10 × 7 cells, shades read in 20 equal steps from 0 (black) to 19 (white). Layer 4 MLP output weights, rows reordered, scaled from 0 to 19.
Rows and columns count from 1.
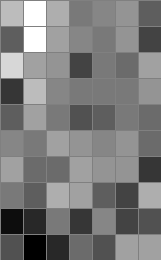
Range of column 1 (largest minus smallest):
15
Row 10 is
6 0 3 8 6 12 12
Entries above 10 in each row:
4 3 4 2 1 3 4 3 0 2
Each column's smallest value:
1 0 3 4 6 5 4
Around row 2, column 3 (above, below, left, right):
13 11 19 10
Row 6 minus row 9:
9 6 3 7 0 6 2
